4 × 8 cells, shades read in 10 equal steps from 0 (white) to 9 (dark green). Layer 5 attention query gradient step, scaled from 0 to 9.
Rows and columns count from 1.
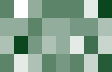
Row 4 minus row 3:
3 -8 -2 3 1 5 -5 6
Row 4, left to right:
6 1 3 6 5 6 2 8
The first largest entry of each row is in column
8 3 2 8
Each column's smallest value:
3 0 3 3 4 1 1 2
